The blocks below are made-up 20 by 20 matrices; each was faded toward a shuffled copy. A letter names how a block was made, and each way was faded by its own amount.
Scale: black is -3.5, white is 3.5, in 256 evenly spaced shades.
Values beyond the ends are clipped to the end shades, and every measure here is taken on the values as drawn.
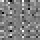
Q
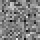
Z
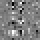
Q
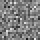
Z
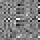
Q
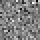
Z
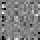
Q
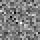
Z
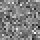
Z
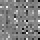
Q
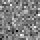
Z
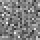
Z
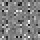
Q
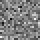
Z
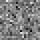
Z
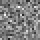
Z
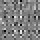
Q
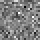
Z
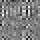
Q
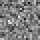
Z
